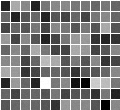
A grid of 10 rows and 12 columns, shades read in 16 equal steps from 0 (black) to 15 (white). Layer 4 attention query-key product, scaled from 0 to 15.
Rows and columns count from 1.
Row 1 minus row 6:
-6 2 4 -4 -4 -2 3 0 2 -2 4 2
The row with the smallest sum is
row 9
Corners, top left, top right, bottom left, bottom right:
2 6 5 8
